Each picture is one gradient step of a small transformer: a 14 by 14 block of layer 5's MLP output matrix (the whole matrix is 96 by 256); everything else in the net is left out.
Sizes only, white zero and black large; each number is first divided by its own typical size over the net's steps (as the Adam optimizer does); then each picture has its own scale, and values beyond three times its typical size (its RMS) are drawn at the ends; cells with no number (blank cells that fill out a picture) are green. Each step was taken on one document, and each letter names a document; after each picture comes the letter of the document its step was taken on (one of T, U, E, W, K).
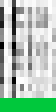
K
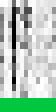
K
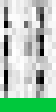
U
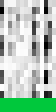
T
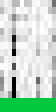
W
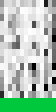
T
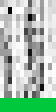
U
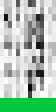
U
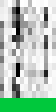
K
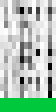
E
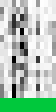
K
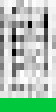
K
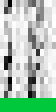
U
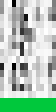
W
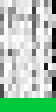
T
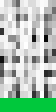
T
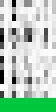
W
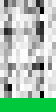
U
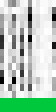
W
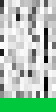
T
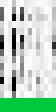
K
